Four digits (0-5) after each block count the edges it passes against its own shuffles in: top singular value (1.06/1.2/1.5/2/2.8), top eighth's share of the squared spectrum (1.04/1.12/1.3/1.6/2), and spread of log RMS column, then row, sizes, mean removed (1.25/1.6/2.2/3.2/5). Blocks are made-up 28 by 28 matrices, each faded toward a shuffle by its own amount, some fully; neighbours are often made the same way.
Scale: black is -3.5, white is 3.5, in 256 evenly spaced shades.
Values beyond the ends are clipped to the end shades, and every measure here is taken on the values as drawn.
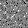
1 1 0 0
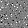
0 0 0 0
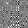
4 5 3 1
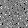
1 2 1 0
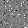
0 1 0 0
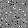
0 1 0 0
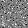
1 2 0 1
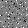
1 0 0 0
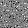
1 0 0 0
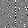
3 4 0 0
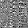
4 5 2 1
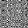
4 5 2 2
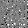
2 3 2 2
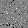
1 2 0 0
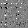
2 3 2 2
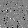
1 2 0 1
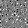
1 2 1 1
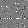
3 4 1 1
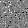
1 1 0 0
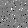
0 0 0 0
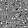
1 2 1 0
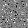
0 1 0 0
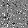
2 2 1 0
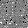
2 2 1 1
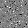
0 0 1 0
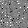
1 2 1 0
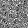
0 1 0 0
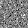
2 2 0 0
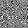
3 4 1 1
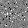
0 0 0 0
